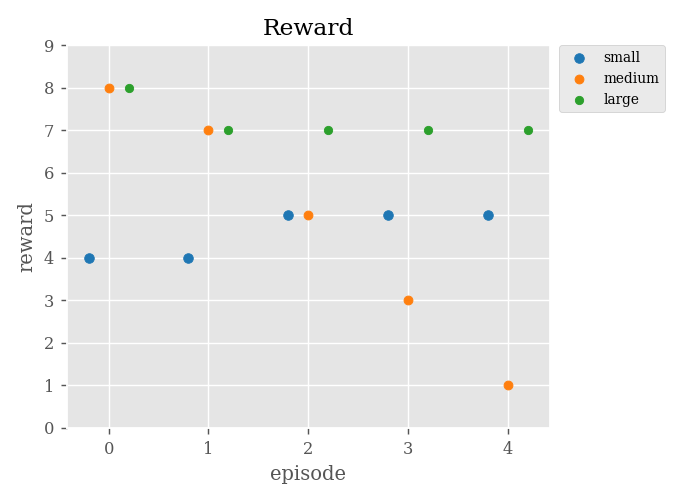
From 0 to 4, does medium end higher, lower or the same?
lower
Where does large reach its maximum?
0
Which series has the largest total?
large
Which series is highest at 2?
large
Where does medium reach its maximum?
0
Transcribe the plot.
Title: Reward
x-axis: episode, ticks 0 1 2 3 4
y-axis: reward, ticks 0 1 2 3 4 5 6 7 8 9
Legend: small, medium, large
Values:
small: 4 4 5 5 5
medium: 8 7 5 3 1
large: 8 7 7 7 7
